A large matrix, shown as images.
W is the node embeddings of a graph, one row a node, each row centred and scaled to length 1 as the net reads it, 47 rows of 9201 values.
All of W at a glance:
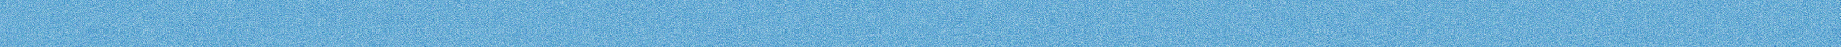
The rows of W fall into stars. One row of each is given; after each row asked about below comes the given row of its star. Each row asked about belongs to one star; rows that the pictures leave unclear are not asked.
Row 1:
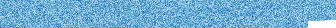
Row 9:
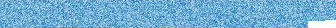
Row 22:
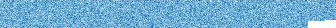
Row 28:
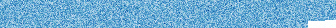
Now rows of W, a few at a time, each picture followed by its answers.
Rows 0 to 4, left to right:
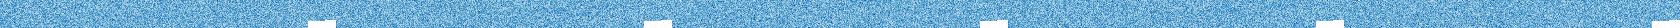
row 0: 28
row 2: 9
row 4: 22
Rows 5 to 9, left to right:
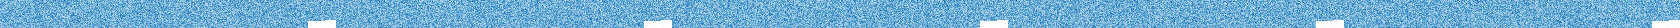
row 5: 22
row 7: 28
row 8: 1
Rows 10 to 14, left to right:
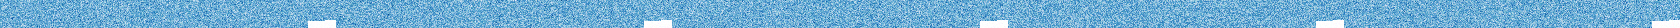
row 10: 22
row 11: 28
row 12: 22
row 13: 1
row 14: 9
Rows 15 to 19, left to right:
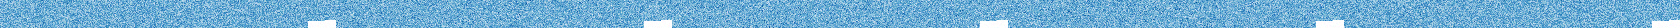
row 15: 1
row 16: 9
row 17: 1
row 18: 9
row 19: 9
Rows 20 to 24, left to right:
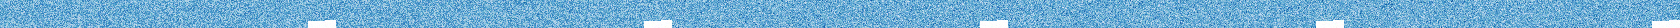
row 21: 9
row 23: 9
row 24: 1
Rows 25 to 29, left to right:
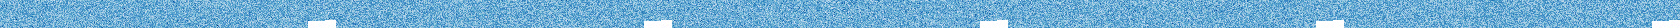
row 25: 1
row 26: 22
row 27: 9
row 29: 22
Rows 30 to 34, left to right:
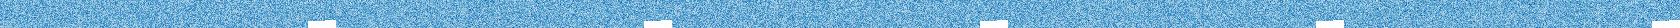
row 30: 22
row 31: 22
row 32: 22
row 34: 9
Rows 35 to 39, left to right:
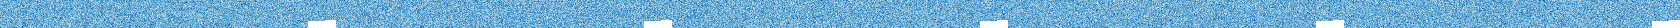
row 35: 1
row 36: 1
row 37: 22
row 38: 28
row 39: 22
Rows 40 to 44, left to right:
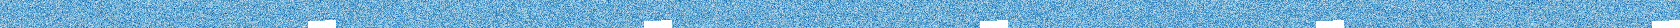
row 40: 1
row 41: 28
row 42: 22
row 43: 22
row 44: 9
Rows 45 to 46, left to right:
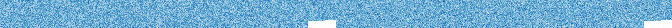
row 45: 1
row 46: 1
